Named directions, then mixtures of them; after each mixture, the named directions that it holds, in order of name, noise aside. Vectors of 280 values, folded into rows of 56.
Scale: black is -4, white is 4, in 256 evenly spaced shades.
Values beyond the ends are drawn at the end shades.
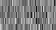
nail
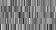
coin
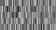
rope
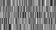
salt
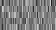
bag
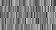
bag, nail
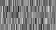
rope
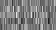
nail, rope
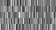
coin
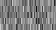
nail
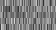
coin, rope, salt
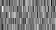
bag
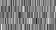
coin, nail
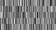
coin, rope, salt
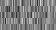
coin, nail, rope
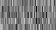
bag, nail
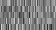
coin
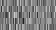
bag, coin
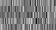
coin, nail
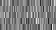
bag, nail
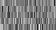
bag, nail, rope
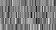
nail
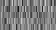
nail, rope, salt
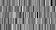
bag, coin, salt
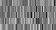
nail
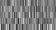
coin, nail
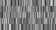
salt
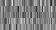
nail, rope, salt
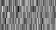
bag, rope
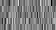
bag, nail, salt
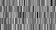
bag, coin, salt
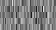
nail, rope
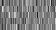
bag
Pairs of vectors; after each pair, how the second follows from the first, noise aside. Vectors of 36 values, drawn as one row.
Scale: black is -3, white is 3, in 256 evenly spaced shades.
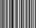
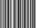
negated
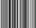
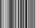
reversed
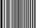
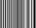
reversed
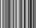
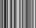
reversed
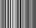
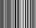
reversed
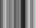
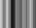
reversed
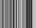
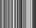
negated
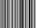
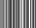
negated
